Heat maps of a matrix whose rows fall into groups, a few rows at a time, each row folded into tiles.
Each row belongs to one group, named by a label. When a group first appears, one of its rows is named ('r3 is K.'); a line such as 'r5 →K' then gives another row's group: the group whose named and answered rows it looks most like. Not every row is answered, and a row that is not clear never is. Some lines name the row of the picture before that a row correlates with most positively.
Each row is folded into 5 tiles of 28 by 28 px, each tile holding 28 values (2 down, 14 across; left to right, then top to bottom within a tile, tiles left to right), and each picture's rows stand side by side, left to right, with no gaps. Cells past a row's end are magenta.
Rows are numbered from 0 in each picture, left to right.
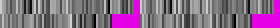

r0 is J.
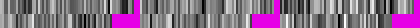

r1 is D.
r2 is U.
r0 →J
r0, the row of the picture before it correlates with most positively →0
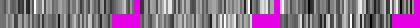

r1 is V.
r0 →U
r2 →J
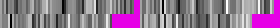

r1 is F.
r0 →D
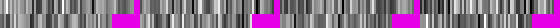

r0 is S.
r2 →U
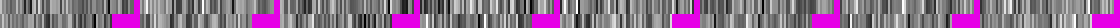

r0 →J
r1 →S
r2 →J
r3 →U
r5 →U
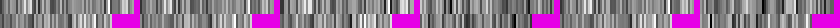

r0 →V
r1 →V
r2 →V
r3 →J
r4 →V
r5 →D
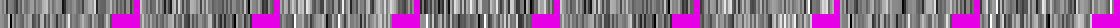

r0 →D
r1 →J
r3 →U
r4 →J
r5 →V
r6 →D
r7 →F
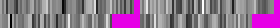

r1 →S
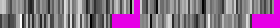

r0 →J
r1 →D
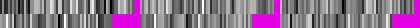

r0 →U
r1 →S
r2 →D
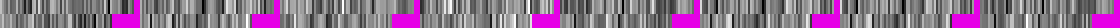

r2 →S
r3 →V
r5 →D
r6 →D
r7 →U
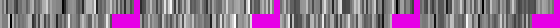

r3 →U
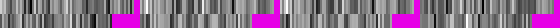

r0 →J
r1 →S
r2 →S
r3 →U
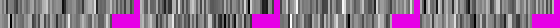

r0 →D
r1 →J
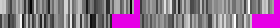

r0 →J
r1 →V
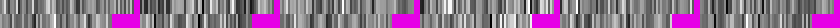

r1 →U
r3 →V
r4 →F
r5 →U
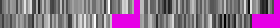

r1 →J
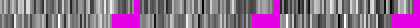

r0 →S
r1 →U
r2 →U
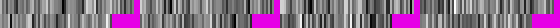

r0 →D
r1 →J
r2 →J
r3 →U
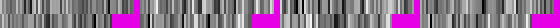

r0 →J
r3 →D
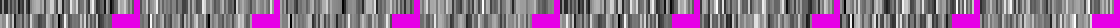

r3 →S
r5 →F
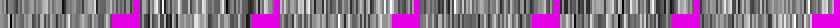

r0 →D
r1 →F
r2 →S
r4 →U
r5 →V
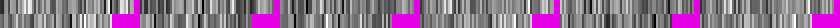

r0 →V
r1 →U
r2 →U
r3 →V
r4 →J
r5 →V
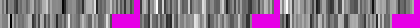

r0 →D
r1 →F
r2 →S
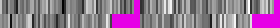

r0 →D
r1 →V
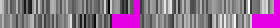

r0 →J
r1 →V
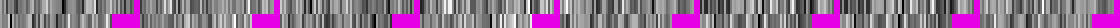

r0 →D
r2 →J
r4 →S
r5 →U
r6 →U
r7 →S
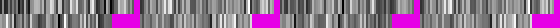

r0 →U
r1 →V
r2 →U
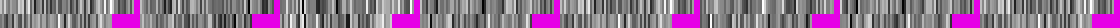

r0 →S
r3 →D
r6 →D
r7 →S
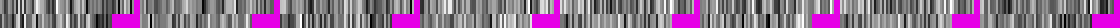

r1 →D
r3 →V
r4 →S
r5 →F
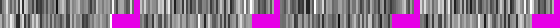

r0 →F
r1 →S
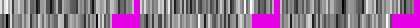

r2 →D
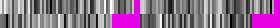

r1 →J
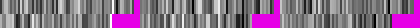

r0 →F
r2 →J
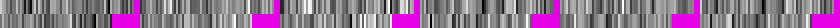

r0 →J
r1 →V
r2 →V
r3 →D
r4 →S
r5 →D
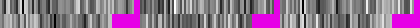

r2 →F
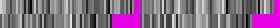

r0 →J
